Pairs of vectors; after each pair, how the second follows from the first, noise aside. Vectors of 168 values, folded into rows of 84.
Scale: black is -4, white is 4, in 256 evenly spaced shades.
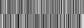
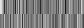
reversed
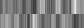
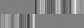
partly zeroed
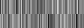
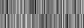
reversed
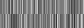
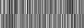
reversed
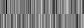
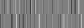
partly zeroed
